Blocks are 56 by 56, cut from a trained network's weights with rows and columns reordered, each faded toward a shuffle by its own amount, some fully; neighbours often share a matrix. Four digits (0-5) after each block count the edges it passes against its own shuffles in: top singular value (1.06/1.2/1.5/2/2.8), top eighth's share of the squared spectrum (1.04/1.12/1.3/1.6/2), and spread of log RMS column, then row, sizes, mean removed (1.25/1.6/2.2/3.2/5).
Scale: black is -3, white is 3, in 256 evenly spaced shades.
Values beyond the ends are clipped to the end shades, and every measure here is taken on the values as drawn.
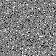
1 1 0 0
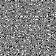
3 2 0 2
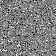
2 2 0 1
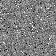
0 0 0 0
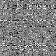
4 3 0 3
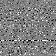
4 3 0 2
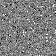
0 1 0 0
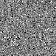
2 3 1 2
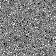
0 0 0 0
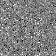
2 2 1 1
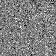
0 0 0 0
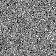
0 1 0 0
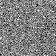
1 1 0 0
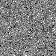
0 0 0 0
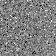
0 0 0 0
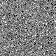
0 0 0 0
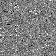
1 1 0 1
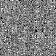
2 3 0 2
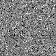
1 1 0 1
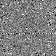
1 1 0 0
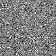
2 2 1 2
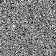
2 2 0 1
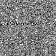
2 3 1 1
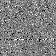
2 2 0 1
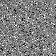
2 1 0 1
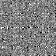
2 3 0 2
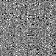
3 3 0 2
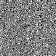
1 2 0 1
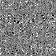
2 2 0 2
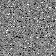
1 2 0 1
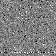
2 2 0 1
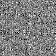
2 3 1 2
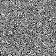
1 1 0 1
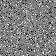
1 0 0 0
